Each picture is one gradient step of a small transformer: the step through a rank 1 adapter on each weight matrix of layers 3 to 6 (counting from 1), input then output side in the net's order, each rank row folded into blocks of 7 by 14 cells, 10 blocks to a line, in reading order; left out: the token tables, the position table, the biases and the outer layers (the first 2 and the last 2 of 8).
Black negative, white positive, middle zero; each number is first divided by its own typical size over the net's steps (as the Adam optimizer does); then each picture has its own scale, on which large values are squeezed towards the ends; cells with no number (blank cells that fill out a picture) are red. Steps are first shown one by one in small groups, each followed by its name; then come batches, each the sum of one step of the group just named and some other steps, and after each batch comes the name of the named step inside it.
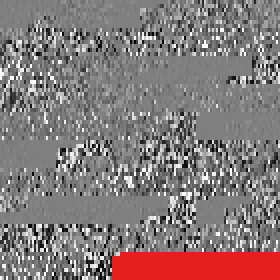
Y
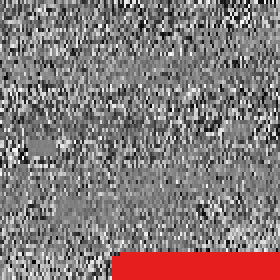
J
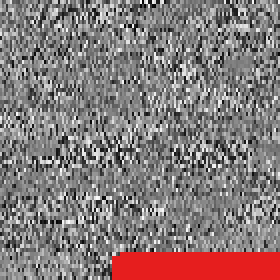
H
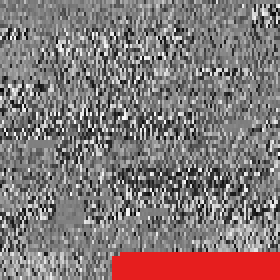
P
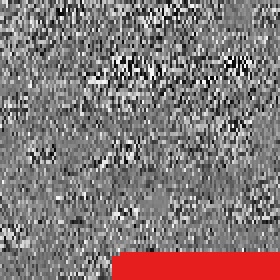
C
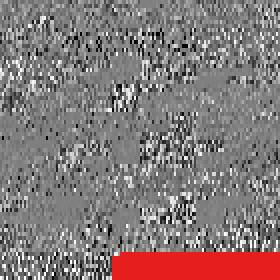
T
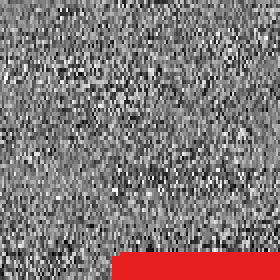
C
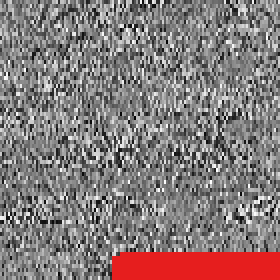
H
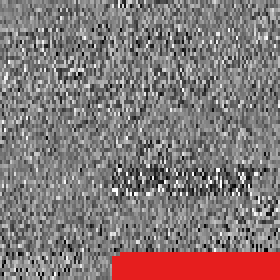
C
